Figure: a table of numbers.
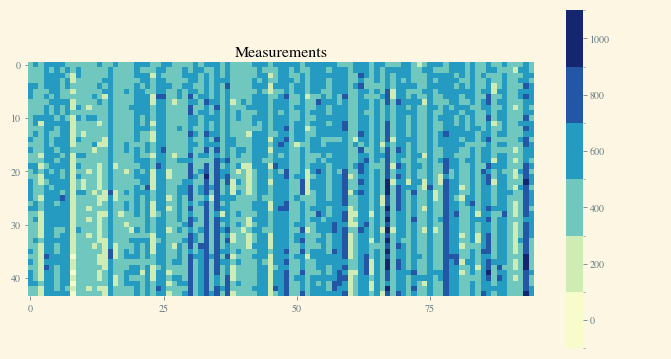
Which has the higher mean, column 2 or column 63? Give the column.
63
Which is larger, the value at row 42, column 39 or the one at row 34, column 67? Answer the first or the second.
the second
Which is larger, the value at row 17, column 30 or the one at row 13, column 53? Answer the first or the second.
the first
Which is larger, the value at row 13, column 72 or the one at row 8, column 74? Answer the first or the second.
the first
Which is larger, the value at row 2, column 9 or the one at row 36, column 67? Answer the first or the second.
the second
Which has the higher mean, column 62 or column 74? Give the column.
62
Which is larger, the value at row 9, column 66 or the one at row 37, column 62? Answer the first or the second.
the second
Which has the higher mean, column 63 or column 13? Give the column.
63
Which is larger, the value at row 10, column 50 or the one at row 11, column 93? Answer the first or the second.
the second
